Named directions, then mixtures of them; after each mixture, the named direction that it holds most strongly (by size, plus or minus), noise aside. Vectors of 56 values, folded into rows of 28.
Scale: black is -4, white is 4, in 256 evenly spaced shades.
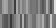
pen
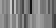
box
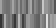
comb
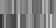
comb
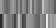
comb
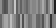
pen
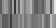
pen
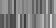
pen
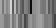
box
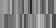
box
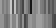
box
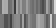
pen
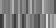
comb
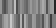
pen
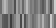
pen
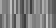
box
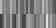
comb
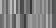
box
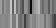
box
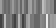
comb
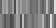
pen
